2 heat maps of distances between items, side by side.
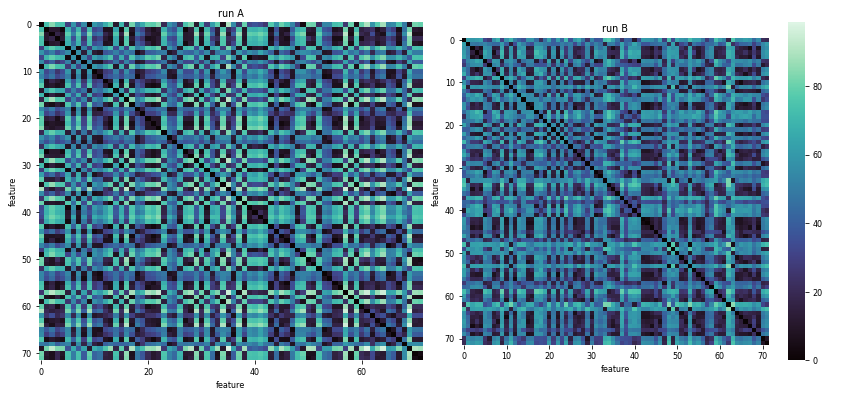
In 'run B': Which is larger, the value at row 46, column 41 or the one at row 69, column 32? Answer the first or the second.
the first
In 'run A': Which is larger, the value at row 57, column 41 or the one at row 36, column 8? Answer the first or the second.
the first
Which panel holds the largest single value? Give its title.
run A
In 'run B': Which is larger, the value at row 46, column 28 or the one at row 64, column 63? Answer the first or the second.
the second
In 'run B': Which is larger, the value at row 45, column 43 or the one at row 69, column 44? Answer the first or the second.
the first
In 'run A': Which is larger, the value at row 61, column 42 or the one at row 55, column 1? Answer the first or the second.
the first
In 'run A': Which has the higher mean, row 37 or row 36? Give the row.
37
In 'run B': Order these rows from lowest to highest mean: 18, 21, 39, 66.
66, 21, 39, 18
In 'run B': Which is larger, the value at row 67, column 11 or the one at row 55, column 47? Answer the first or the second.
the first
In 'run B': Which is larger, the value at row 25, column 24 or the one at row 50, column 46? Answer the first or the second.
the second
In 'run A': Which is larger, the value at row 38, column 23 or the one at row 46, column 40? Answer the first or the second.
the first
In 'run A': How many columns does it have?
72
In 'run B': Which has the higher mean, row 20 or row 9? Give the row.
9
